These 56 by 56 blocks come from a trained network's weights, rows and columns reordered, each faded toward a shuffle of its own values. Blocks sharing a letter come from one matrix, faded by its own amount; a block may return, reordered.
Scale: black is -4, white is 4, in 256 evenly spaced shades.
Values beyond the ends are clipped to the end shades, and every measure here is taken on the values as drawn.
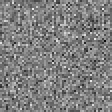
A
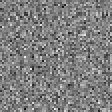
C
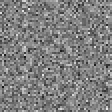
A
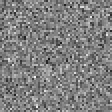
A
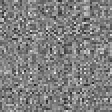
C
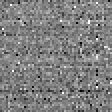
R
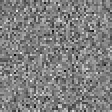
A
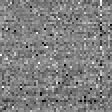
R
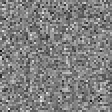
A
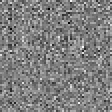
C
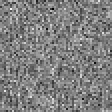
A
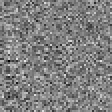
C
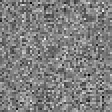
C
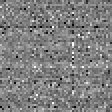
R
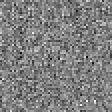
C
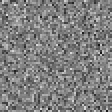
C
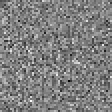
A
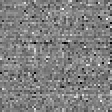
R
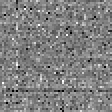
R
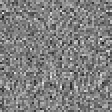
C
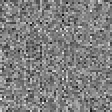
A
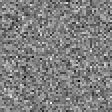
A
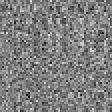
C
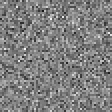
A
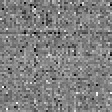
R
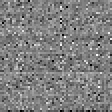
R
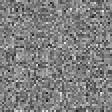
C
